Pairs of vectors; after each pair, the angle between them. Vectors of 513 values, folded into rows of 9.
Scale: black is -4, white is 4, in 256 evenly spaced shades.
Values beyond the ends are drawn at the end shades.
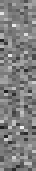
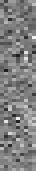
orthogonal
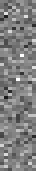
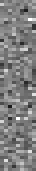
orthogonal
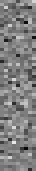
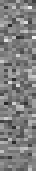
nearly opposite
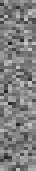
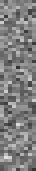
nearly opposite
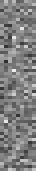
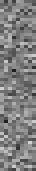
nearly opposite
